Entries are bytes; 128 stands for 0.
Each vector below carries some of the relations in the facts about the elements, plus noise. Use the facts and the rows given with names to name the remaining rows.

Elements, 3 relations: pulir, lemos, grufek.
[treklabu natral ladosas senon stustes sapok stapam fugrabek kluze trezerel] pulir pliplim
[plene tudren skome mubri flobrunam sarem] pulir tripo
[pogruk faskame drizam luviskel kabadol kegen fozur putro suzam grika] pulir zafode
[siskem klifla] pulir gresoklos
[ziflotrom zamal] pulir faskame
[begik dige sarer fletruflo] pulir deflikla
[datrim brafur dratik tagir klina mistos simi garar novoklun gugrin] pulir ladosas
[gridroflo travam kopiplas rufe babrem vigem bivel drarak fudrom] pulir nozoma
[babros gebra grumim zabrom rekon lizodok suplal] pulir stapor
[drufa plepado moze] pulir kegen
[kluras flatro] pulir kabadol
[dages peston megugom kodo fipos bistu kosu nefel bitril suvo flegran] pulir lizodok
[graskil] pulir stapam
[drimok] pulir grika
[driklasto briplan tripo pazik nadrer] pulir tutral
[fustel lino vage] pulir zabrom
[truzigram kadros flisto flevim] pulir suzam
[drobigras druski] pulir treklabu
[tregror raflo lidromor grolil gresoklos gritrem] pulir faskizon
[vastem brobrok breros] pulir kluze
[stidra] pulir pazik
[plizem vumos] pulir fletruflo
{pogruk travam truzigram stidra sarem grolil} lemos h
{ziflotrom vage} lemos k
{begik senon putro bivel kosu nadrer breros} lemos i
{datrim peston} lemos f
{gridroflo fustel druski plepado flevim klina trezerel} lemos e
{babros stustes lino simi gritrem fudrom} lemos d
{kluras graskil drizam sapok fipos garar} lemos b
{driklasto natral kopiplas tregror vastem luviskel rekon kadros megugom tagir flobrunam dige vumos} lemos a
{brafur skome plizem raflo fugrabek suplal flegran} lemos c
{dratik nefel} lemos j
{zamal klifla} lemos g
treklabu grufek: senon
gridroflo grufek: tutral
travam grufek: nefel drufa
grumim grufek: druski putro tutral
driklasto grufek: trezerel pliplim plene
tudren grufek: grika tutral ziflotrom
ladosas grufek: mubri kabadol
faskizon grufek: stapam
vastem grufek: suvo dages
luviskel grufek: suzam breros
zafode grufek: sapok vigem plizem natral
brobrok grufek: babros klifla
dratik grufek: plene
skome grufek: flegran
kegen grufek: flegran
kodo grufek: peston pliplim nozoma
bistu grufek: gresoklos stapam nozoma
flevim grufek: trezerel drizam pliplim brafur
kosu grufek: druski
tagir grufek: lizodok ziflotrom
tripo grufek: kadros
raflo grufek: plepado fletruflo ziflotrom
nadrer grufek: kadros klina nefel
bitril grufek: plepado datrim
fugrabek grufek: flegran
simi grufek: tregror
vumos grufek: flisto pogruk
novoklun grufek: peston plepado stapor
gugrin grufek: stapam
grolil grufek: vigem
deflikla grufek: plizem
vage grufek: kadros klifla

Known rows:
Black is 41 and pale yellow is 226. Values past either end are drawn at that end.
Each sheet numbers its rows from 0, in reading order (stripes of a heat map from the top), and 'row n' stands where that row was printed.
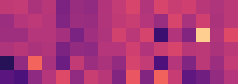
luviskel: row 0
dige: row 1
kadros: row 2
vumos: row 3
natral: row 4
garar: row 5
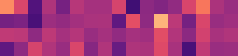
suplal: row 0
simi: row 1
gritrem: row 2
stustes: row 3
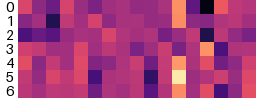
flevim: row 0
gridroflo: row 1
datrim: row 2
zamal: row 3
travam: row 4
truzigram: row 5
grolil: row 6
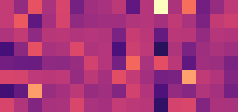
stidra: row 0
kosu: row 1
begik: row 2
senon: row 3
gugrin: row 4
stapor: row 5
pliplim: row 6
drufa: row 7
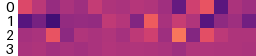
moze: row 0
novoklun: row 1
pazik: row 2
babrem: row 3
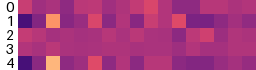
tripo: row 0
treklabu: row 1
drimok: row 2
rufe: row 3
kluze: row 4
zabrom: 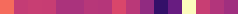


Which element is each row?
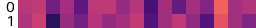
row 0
plizem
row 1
raflo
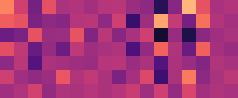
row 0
lino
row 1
flegran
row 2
brobrok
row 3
skome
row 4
tudren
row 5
klifla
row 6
sarer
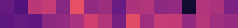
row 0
trezerel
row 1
mistos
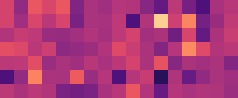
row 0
drizam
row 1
pogruk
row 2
zafode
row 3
rekon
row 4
faskizon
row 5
breros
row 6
driklasto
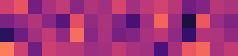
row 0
bitril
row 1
fugrabek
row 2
druski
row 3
babros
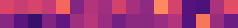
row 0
fipos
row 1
brafur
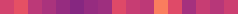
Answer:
megugom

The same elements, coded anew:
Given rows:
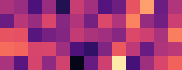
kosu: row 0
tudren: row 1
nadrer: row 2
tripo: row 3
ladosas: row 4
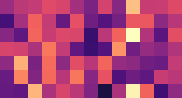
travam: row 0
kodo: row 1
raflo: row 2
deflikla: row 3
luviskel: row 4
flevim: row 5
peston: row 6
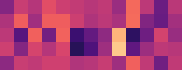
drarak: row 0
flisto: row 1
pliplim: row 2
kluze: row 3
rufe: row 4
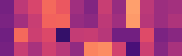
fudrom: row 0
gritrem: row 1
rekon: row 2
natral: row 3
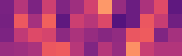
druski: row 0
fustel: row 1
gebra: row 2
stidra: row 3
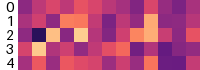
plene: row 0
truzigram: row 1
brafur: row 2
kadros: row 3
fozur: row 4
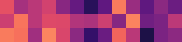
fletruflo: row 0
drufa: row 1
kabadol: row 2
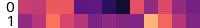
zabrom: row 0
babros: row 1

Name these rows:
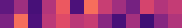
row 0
sapok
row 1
drizam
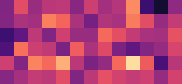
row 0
ziflotrom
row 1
grolil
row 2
novoklun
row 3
driklasto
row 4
plizem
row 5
drobigras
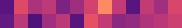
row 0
vastem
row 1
graskil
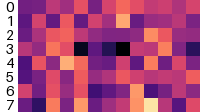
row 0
mistos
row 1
gridroflo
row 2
lino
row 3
lizodok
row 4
zamal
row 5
gugrin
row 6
stapam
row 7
datrim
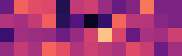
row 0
megugom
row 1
grumim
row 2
tagir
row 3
vigem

